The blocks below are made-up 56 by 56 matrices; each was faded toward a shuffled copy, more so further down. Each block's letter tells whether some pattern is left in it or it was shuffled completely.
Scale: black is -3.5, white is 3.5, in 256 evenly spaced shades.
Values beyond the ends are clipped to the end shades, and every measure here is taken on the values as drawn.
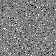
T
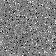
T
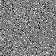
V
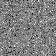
V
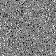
V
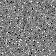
T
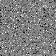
V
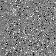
V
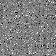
V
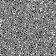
V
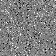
V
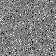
V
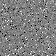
T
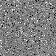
V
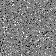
T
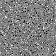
T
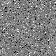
T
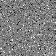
V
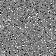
T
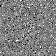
V
